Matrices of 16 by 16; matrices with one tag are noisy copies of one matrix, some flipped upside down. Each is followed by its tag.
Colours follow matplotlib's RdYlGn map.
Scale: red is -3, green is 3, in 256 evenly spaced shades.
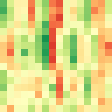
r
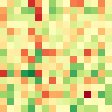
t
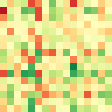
t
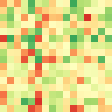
t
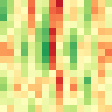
r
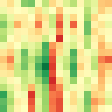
r
